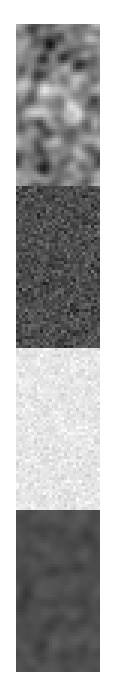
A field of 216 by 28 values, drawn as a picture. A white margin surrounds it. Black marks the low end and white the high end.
The table splits into 4 rows of 1 panel. Panel 1,1: middling, blotchy, strong in contrast. Panel 2,1: low, fine-grained. Panel 3,1: very high, fine-grained, faint in contrast. Panel 4,1: low, blotchy, faint in contrast.
